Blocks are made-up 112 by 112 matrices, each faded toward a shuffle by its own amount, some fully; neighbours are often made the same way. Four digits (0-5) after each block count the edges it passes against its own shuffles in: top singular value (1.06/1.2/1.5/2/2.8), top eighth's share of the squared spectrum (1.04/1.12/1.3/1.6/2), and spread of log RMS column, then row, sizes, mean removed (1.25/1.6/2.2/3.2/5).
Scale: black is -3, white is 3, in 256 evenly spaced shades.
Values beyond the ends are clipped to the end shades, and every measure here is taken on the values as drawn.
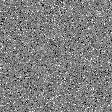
0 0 0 0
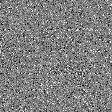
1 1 0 2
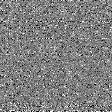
1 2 0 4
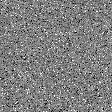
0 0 0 0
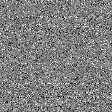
1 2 0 3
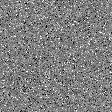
0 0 0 0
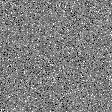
0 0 0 0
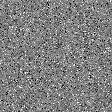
0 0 0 0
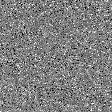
0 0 0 1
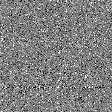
1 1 0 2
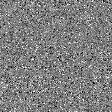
0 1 0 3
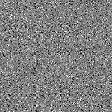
4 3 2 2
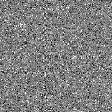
4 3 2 1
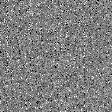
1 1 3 0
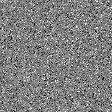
0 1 2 0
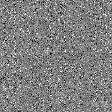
1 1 3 0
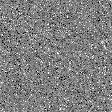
0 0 1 0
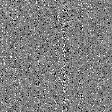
1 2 3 0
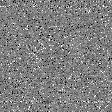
1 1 0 2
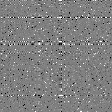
5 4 2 2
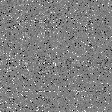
3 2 1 1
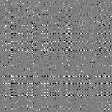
5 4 3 3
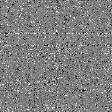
2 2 2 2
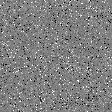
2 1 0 1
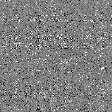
3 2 2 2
